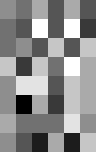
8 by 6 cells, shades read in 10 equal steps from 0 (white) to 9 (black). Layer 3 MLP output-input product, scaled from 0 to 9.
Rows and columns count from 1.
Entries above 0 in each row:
6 4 6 5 6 6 6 6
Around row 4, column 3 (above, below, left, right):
6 1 7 5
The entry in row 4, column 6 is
3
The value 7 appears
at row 2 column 6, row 4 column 2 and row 6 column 4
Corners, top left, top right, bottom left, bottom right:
4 6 4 2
